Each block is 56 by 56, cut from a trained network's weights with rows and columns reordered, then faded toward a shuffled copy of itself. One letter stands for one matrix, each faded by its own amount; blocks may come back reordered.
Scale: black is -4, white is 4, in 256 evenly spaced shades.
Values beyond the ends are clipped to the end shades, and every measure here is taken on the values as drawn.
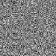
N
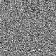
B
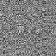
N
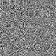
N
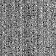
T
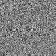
B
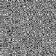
N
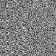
N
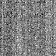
T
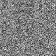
B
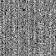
T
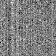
T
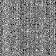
T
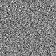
B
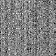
T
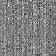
T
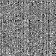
T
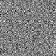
N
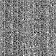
T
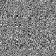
N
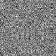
N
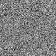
B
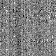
T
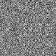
N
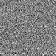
B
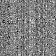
T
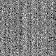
T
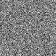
B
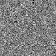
B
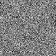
B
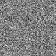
B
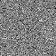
B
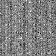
T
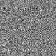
N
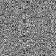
N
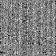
T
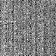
T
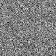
B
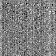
T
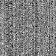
T
